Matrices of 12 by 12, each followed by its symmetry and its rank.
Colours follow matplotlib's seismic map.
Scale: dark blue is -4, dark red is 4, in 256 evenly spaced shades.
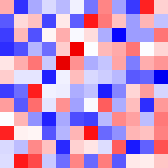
neither, full rank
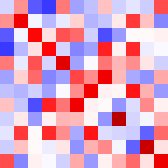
symmetric, full rank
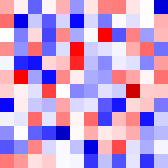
neither, full rank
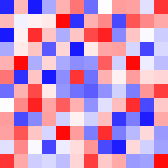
symmetric, full rank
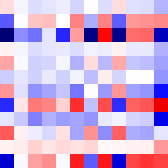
neither, rank two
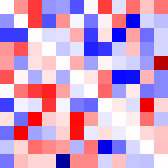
antisymmetric, full rank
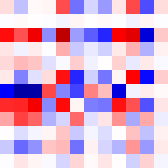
neither, rank two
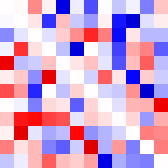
antisymmetric, full rank
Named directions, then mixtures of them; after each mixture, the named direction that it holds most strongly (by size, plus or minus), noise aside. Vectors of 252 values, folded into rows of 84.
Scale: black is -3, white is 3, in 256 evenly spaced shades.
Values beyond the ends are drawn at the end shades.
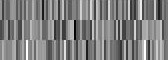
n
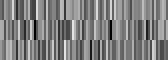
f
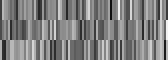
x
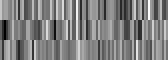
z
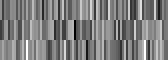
n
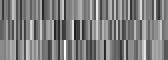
n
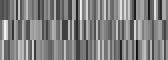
z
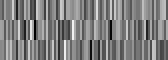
f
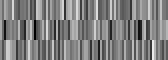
f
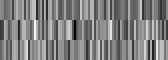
f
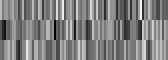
z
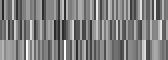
n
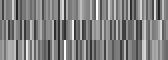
n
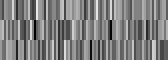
f
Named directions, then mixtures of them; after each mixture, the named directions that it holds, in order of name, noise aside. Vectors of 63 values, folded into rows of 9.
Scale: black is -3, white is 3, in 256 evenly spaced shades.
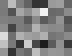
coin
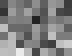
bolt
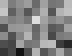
bolt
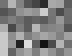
bolt, coin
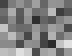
bolt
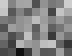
bolt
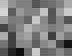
bolt, coin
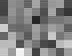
bolt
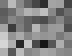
bolt, coin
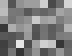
bolt, coin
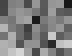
bolt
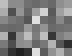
bolt, coin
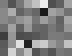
coin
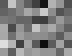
bolt, coin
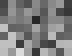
bolt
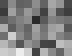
bolt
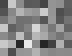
bolt, coin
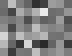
coin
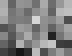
bolt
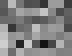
bolt, coin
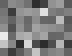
coin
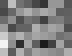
bolt, coin
